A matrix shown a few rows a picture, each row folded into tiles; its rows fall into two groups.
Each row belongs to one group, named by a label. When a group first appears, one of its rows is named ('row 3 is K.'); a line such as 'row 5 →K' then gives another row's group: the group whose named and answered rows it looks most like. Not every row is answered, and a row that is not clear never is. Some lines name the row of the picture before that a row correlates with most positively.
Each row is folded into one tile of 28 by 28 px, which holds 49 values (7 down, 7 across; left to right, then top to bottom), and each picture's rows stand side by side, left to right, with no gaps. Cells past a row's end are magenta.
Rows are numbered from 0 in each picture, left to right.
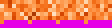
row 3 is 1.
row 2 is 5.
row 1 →5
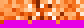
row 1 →5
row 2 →5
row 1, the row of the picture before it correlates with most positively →0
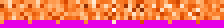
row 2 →5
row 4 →1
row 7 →1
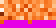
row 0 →1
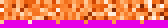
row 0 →1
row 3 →5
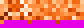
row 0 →5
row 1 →1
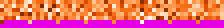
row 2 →1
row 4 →5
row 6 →5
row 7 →5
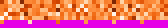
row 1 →1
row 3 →1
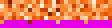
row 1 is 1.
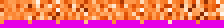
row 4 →5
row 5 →1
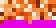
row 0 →1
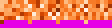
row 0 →1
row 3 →1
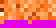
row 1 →5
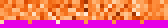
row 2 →1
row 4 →5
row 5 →5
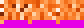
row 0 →1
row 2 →1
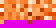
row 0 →1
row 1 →1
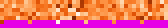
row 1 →5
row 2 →1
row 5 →5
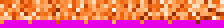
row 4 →1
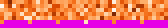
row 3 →1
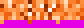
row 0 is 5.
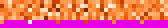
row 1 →1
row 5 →5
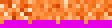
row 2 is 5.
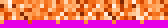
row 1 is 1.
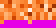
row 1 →1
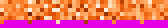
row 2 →1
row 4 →5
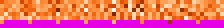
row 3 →1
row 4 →1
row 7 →5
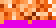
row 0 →5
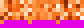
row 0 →5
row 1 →1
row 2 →5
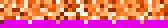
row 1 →1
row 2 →5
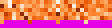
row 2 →1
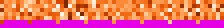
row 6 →1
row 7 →1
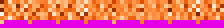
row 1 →5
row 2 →5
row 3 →1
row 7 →1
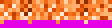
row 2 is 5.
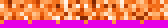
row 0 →5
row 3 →5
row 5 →5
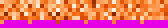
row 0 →5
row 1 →5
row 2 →1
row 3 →5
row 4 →1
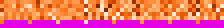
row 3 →1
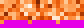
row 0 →5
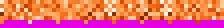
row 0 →1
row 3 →5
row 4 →1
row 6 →1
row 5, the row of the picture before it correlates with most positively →0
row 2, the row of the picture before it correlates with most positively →0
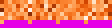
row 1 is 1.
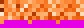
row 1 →5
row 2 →5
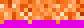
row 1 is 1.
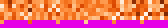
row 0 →5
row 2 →1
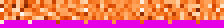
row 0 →1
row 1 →1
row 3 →1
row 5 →1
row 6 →5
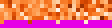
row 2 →1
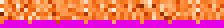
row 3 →1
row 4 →1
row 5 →5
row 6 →5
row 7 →1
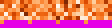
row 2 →5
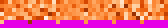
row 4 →5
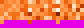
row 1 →1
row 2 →1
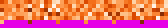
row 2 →1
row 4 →5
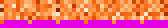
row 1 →5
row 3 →1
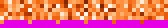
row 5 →1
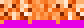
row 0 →5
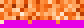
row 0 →1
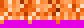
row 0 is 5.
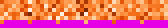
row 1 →1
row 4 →1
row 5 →5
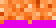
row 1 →5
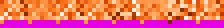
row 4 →5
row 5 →5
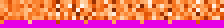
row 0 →5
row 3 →5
